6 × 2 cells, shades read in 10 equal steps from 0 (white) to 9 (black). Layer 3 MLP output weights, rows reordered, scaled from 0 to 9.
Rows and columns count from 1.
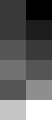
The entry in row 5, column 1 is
6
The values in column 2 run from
0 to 9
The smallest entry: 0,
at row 6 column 2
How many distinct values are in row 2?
2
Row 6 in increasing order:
0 2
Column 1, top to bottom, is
7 7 6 5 6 2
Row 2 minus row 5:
1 4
